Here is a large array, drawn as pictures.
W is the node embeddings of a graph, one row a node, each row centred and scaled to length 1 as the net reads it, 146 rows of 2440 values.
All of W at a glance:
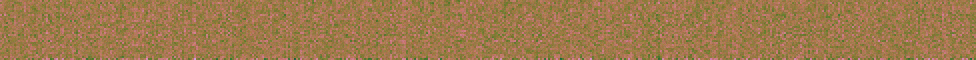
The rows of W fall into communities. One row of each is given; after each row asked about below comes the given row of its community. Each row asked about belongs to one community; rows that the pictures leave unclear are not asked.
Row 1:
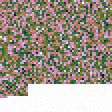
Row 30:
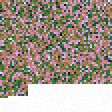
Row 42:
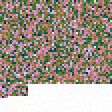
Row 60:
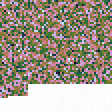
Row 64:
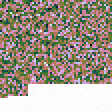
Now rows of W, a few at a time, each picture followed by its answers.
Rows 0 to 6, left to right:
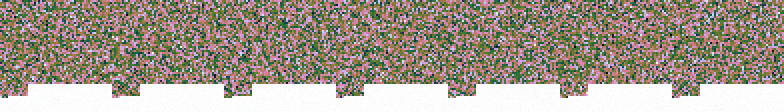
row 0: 64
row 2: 30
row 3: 60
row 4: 60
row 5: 64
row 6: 1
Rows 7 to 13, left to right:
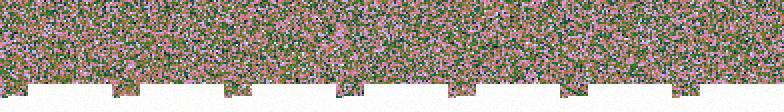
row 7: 64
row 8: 64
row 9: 1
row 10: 42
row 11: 64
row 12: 60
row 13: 1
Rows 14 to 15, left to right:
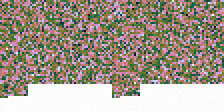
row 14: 30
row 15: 60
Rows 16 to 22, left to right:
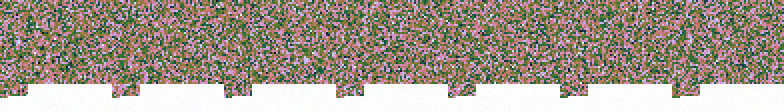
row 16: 1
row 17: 42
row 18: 30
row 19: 42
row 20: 42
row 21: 30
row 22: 30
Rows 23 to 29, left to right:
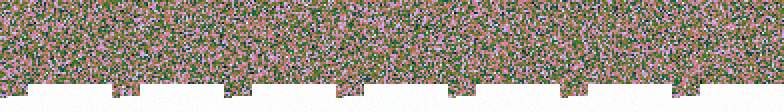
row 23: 1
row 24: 42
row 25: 30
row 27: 1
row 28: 64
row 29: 1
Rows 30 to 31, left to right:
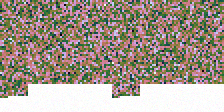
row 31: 42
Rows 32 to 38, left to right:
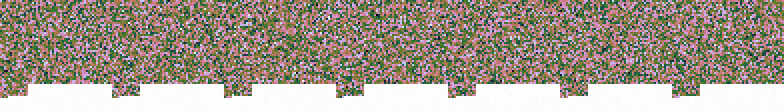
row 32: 64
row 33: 42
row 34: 1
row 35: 60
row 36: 60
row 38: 1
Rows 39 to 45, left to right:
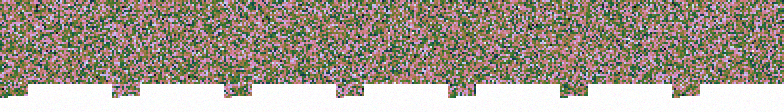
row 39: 60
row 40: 42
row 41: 60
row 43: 42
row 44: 30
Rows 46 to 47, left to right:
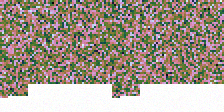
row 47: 30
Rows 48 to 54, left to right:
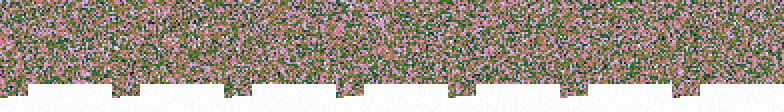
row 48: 64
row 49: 60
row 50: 30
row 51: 42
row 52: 42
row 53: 60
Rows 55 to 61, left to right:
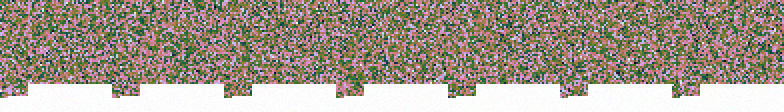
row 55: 42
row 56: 1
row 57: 30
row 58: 42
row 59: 30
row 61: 30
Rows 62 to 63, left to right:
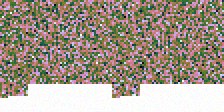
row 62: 64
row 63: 64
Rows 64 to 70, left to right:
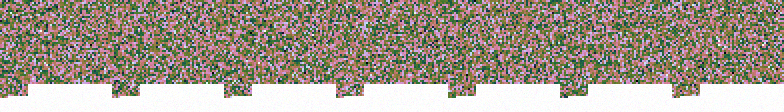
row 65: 1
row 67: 42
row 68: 42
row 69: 60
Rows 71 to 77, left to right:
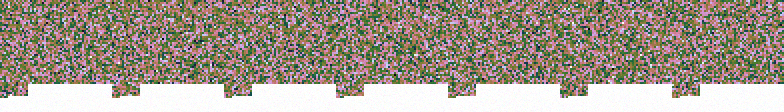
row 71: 30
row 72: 42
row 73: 30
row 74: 1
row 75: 30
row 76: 1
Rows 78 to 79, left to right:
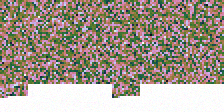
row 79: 42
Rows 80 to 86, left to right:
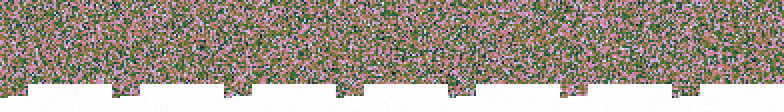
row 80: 30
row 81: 30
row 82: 60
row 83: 30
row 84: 30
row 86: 1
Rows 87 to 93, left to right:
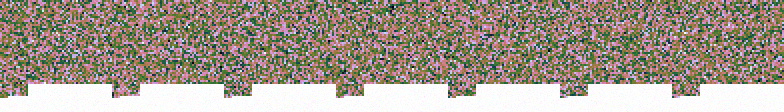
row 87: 42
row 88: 42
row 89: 1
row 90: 64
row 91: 60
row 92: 1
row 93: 1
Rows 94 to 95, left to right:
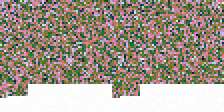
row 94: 60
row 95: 30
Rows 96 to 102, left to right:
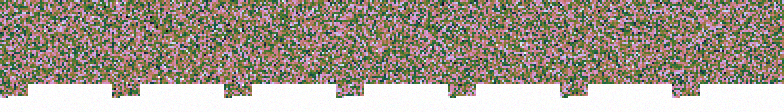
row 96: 1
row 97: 60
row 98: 30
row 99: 42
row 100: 64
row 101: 60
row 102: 60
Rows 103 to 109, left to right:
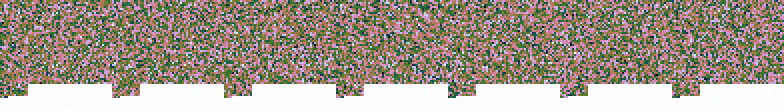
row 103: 60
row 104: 64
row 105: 64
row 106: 1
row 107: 30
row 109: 30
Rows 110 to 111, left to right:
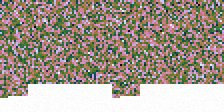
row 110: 30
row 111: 1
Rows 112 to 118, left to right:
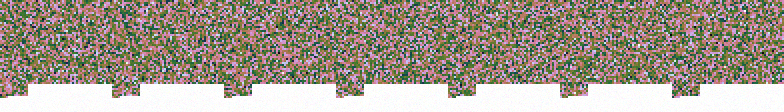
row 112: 42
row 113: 42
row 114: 60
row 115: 60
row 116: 60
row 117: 64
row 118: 1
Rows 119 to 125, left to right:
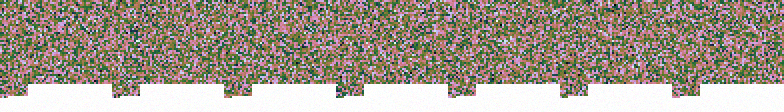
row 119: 1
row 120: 30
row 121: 1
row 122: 30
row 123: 60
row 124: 64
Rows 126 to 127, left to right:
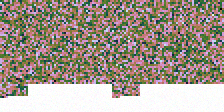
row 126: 42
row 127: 1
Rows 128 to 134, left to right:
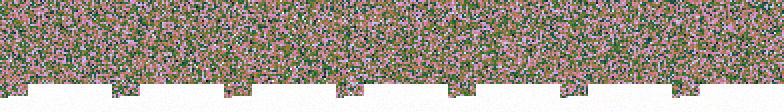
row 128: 30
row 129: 1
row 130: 1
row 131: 30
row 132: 60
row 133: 42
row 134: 1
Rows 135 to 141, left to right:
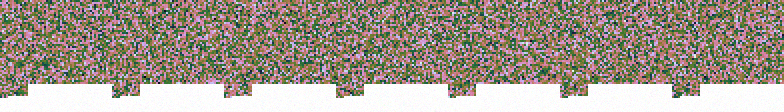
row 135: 60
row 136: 30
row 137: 42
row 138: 60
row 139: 64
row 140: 30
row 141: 30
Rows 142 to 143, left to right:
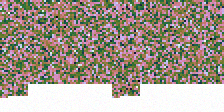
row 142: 60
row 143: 60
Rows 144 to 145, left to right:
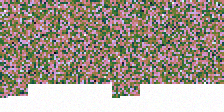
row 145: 30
